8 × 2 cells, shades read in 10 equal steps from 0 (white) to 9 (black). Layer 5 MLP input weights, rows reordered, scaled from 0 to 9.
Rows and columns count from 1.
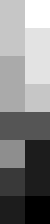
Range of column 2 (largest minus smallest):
9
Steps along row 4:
down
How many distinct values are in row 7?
2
